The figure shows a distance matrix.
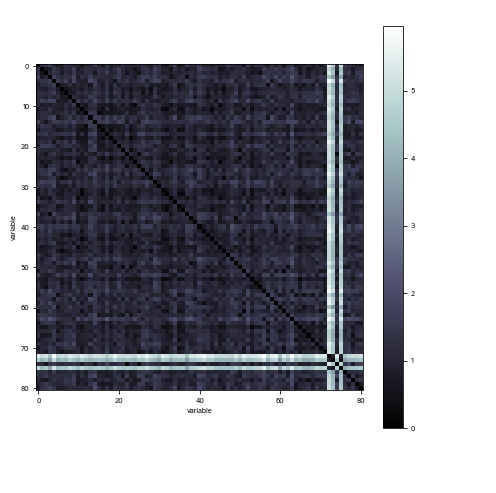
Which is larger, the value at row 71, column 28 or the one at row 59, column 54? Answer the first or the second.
the second
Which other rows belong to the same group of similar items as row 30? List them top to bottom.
0, 1, 2, 3, 4, 5, 6, 7, 8, 9, 10, 11, 12, 13, 14, 15, 16, 17, 18, 19, 20, 21, 22, 23, 24, 25, 26, 27, 28, 29, 31, 32, 33, 34, 35, 36, 37, 38, 39, 40, 41, 42, 43, 44, 45, 46, 47, 48, 49, 50, 51, 52, 53, 54, 55, 56, 57, 58, 59, 60, 61, 62, 63, 64, 65, 66, 67, 68, 69, 70, 71, 74, 76, 77, 78, 79, 80
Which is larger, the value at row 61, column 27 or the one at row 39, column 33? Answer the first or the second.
the first
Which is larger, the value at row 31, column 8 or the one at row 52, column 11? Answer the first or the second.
the second
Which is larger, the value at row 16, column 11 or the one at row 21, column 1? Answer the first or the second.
the second
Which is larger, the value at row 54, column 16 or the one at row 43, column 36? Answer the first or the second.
the first
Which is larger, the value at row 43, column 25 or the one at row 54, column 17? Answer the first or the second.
the second
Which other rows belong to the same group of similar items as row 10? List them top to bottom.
0, 1, 2, 3, 4, 5, 6, 7, 8, 9, 11, 12, 13, 14, 15, 16, 17, 18, 19, 20, 21, 22, 23, 24, 25, 26, 27, 28, 29, 30, 31, 32, 33, 34, 35, 36, 37, 38, 39, 40, 41, 42, 43, 44, 45, 46, 47, 48, 49, 50, 51, 52, 53, 54, 55, 56, 57, 58, 59, 60, 61, 62, 63, 64, 65, 66, 67, 68, 69, 70, 71, 74, 76, 77, 78, 79, 80
